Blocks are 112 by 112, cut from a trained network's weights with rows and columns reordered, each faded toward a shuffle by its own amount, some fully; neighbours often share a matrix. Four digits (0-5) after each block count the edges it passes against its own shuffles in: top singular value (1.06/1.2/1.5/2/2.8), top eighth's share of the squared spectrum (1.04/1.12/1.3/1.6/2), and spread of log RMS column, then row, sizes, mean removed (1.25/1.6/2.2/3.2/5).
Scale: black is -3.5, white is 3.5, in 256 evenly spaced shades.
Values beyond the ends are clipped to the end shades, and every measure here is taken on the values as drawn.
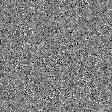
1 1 0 0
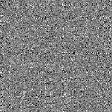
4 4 3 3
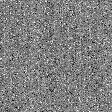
2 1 0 0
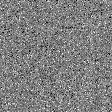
1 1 0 0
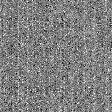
3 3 1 1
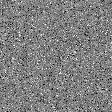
1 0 0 0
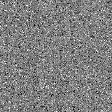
2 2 0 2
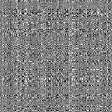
4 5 2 4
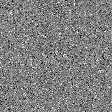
2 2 0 1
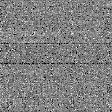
3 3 2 2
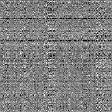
4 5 4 3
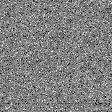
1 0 0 0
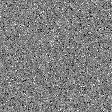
0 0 0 0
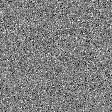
0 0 0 0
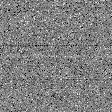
2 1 0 0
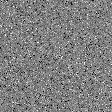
0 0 0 0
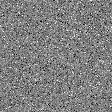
0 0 0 0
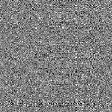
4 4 3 3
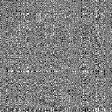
4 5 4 3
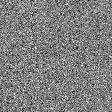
2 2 1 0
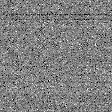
3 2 1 1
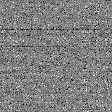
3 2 1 1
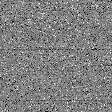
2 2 0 0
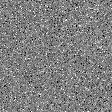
1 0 0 0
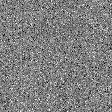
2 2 0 0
